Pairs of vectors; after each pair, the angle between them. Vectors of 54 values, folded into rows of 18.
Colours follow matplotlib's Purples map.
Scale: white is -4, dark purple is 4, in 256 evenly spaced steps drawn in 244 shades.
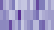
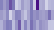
partly aligned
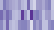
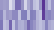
orthogonal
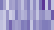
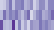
orthogonal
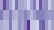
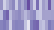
nearly opposite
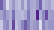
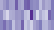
partly opposed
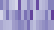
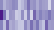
partly opposed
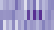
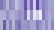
nearly opposite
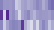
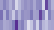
partly aligned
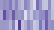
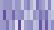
nearly parallel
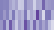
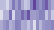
partly opposed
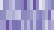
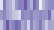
nearly parallel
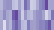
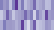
partly opposed
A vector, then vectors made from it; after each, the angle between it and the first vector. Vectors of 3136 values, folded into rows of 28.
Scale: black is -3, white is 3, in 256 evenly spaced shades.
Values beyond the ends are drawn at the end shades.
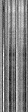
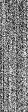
partly opposed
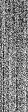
partly opposed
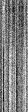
nearly opposite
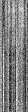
nearly parallel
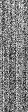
partly aligned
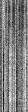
nearly opposite
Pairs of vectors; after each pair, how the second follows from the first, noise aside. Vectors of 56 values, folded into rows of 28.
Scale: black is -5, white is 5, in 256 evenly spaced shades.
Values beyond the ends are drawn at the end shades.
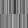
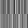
sign-scrambled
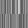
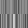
wrapped around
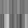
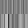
sign-scrambled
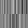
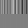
partly zeroed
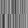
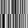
scaled up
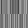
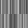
sign-scrambled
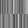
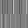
partly zeroed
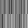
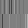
partly zeroed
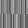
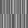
sign-scrambled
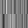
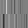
partly zeroed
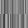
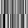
scaled up
